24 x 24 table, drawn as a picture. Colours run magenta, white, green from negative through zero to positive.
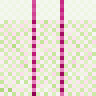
There is no overall slope. A horizontal seam about 20% of the way down splits the table, and the top part is calmer. On average the colour sits 50% of the way up the scale. Columns 9 and 16 differ from the columns beside them.
